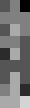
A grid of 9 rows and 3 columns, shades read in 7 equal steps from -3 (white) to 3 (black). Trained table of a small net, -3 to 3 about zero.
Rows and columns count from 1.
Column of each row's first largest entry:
3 1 1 3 1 1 1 3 1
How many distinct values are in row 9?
2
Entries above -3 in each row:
3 3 3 3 3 3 3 3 3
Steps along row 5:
down up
